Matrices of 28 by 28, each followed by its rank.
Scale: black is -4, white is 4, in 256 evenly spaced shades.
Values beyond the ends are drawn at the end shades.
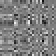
three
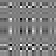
one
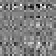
three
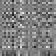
three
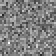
full rank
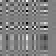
one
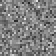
full rank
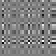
one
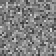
full rank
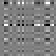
one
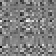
three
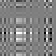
one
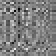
three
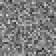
full rank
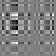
one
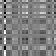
one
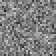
full rank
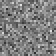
full rank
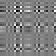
one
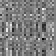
three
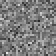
full rank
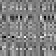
three
